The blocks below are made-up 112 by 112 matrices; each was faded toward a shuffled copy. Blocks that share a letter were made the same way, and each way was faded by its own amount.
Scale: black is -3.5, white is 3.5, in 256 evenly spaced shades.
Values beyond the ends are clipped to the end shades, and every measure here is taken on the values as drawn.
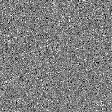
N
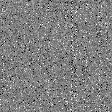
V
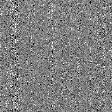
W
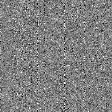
W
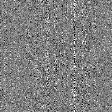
W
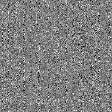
W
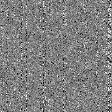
W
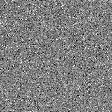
N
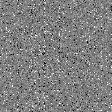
V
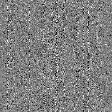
W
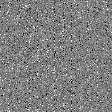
V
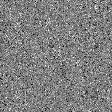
N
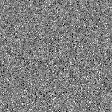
N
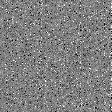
V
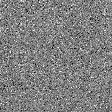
N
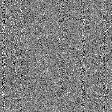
W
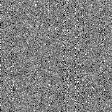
W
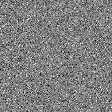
N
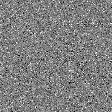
N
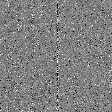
V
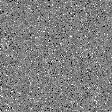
V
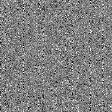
W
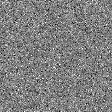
N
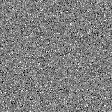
N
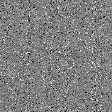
V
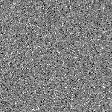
N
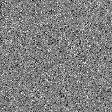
N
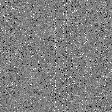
V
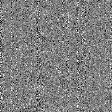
W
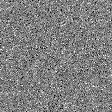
N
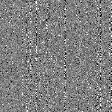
W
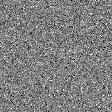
N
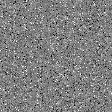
V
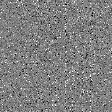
V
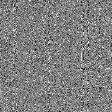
W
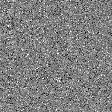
N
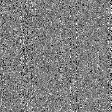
W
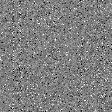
V
